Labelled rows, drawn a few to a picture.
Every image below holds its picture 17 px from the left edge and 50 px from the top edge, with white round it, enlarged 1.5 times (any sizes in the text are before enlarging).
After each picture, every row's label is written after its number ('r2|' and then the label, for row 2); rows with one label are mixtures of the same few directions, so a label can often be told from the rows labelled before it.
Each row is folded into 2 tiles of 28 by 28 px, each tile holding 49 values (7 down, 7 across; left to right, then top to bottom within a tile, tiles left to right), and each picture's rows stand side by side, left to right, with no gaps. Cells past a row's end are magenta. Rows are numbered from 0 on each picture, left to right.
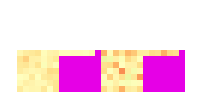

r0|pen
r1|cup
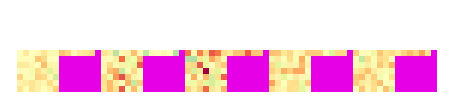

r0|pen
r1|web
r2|cup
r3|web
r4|pen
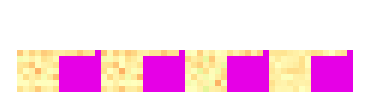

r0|cup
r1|cup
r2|web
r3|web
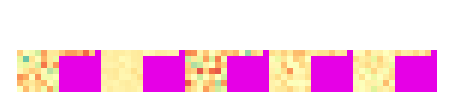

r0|pen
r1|pen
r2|web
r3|cup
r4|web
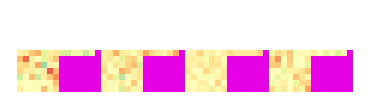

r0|pen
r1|web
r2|web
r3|pen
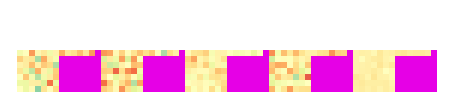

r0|web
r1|web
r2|pen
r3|cup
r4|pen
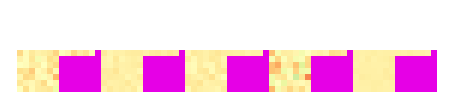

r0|pen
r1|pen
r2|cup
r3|cup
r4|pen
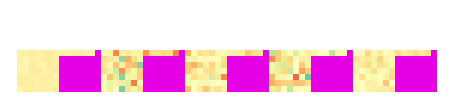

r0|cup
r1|web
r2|cup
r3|cup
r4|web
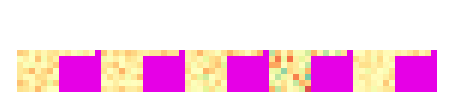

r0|web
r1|cup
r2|web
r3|pen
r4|web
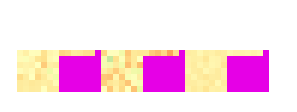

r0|pen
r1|pen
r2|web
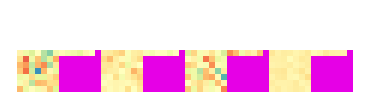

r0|cup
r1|pen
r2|pen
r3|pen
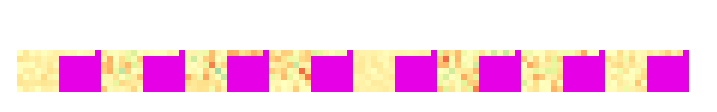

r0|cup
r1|cup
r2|pen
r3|pen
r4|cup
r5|pen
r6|web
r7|web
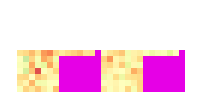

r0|cup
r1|pen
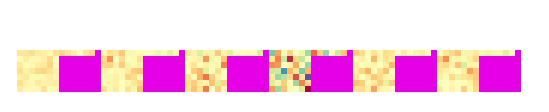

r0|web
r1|pen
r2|web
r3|pen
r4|web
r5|pen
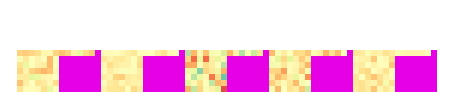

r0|web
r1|web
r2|pen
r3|pen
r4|web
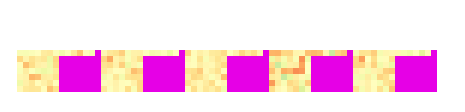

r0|web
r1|pen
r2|pen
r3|web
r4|pen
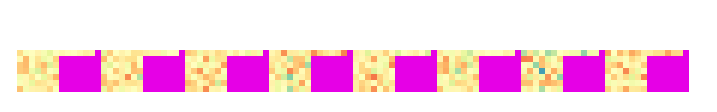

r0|cup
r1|cup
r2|web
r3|web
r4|web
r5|cup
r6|cup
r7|cup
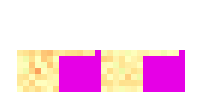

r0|cup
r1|cup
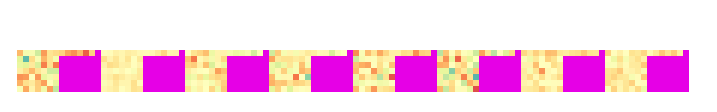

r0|pen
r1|web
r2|pen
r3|cup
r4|cup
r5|pen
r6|cup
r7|pen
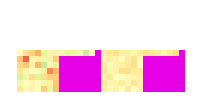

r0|pen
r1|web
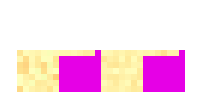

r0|cup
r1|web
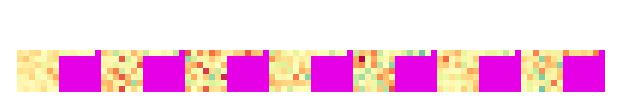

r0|pen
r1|web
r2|cup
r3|cup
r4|pen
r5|pen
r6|web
